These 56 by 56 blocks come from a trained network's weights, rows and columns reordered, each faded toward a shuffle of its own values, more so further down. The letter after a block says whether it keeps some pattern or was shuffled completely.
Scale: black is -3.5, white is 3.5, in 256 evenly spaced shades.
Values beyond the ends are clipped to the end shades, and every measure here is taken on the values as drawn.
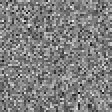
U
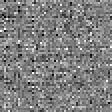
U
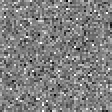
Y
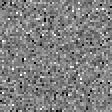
Y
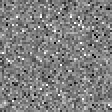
Y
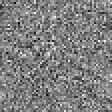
U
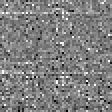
U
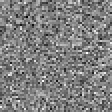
U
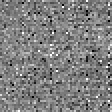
U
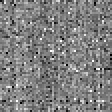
U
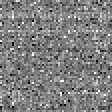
U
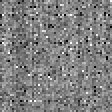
U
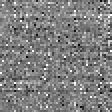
U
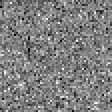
Y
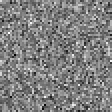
Y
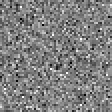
Y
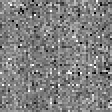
U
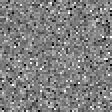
Y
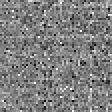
U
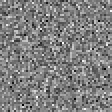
Y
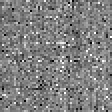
U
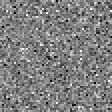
Y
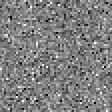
Y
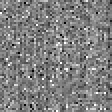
U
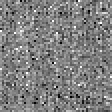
U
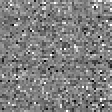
U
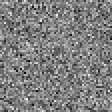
Y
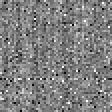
U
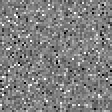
Y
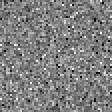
Y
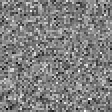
U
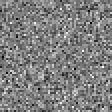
U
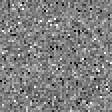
Y
